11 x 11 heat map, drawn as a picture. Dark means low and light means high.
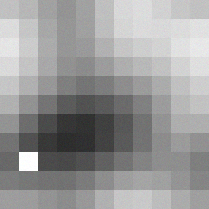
On average the colour sits 60% of the way up the scale. The bottom left is the roughest part. No regular stripes run through it. One lone cell stands out, far higher than its neighbours.
